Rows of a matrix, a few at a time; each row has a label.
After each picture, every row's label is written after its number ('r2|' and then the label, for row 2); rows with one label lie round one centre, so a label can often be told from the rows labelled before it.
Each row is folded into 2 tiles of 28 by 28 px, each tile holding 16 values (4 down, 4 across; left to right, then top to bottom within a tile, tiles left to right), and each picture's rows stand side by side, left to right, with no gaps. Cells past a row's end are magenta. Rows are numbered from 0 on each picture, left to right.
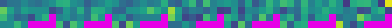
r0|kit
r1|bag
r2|bag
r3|kit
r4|bag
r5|bag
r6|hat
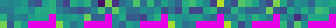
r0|bag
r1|hat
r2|kit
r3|hat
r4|hat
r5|bag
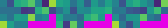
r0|hat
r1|bag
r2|hat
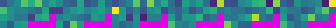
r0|kit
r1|bag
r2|kit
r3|hat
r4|hat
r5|hat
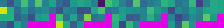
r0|kit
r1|hat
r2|bag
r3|bag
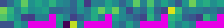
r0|kit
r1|bag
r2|kit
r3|kit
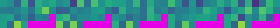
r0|bag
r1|bag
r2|bag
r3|bag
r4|bag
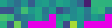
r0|bag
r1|bag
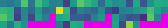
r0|kit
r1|kit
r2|bag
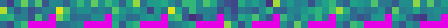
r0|kit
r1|kit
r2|kit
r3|kit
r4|hat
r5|bag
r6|kit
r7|kit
